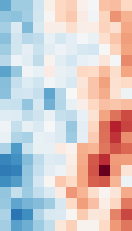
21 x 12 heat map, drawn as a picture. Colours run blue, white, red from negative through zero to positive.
Average level on the scale: 50%. Lone odd cells: none. Ninth with the lowest average: bottom left. Slope: up to the right.
